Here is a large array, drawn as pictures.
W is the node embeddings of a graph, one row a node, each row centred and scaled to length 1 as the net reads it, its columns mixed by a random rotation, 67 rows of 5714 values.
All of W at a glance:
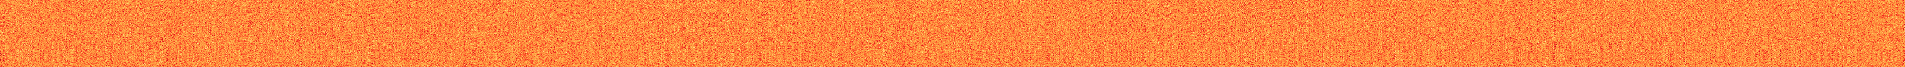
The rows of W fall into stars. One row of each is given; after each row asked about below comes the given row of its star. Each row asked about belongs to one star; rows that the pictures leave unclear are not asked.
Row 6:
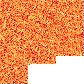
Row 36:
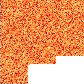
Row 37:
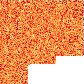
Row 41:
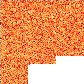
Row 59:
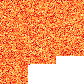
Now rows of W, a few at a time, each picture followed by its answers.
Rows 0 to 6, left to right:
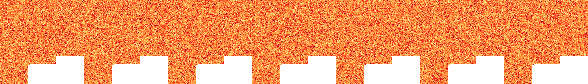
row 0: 36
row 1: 41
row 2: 36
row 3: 36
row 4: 37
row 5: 6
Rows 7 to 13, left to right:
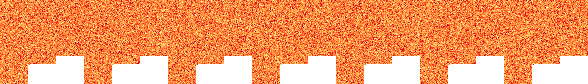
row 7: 41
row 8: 36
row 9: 37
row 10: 36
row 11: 37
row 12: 36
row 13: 6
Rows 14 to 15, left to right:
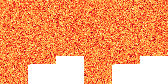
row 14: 41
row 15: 41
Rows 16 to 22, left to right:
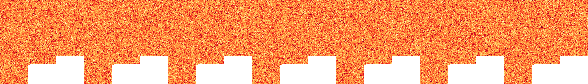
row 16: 59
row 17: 59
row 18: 6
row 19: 41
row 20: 37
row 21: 36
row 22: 59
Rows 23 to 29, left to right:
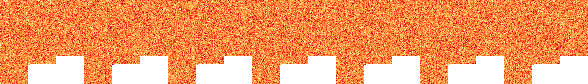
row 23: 36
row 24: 59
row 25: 6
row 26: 6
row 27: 37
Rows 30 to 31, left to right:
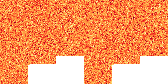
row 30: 36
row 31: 36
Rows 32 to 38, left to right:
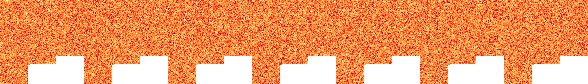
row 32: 41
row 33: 59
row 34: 36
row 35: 41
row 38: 41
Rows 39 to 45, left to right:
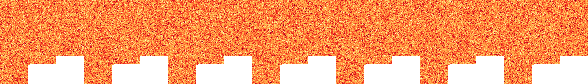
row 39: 37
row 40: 41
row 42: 6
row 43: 36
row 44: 6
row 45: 41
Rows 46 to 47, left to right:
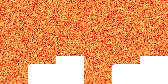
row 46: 36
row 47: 36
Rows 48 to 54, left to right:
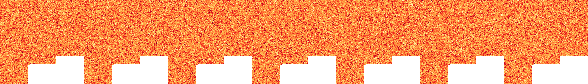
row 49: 6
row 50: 59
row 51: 59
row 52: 36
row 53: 59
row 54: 41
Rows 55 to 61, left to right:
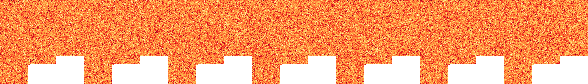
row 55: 59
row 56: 41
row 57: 6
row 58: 59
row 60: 59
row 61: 36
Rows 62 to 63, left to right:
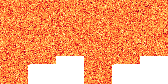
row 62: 41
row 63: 6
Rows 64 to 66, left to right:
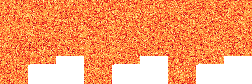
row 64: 37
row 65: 41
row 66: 59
